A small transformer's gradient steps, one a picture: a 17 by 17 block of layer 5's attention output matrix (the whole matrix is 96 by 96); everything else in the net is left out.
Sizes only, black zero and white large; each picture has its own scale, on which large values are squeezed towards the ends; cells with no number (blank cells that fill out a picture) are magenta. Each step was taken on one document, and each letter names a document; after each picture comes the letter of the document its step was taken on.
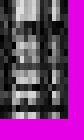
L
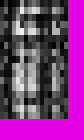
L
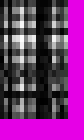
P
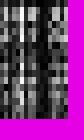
P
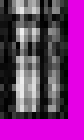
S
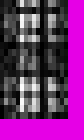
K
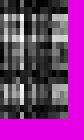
P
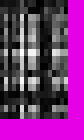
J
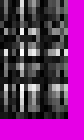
J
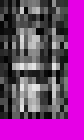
L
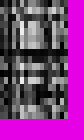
L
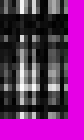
K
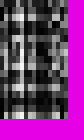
P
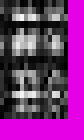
L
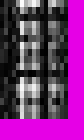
K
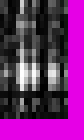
K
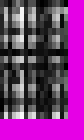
P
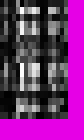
S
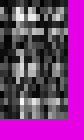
L
